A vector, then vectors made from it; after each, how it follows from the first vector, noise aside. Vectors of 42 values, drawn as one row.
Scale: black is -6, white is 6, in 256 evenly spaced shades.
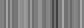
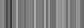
wrapped around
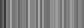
wrapped around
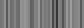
sign-scrambled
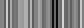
scaled up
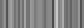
sign-scrambled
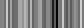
scaled up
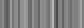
sign-scrambled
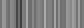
wrapped around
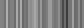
wrapped around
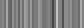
sign-scrambled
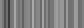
wrapped around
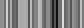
scaled up
